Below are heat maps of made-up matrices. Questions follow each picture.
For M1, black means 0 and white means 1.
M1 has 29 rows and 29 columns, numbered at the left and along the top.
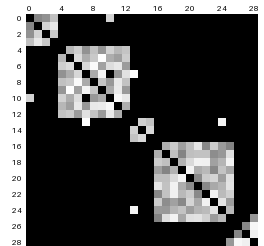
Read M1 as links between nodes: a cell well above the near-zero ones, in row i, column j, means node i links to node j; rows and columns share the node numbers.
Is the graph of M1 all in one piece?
yes
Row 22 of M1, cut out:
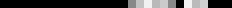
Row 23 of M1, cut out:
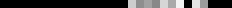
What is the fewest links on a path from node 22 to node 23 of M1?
1
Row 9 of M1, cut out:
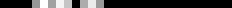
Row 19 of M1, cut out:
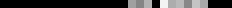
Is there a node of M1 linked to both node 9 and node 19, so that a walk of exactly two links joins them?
no
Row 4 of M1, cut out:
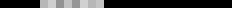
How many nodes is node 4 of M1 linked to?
8
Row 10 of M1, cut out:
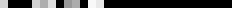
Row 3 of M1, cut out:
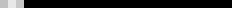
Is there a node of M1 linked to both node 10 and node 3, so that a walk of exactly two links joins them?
yes
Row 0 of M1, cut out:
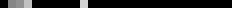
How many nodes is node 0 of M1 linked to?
4
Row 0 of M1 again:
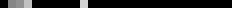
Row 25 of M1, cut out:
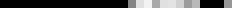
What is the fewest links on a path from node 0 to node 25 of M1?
6
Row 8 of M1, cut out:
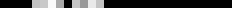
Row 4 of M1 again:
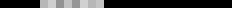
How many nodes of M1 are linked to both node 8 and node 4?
7
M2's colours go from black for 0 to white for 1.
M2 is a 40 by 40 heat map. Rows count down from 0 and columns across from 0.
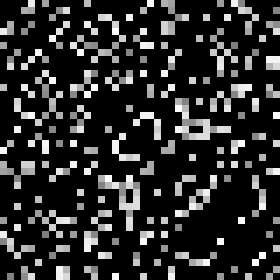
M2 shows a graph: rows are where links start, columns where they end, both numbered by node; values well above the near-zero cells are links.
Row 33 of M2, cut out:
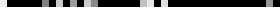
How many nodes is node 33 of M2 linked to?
10
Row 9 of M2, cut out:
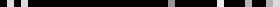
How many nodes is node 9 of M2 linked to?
7
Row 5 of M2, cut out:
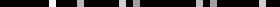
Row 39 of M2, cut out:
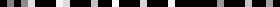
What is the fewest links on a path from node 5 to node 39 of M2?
4
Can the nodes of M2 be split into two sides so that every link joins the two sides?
no
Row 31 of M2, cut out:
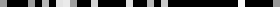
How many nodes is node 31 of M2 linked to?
12
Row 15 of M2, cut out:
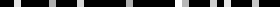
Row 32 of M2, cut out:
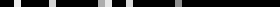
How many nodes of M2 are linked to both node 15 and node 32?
4
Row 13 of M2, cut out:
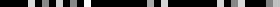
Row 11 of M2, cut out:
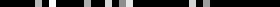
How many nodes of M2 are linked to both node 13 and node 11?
1
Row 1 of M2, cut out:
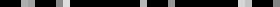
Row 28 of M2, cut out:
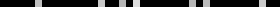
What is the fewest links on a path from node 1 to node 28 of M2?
5
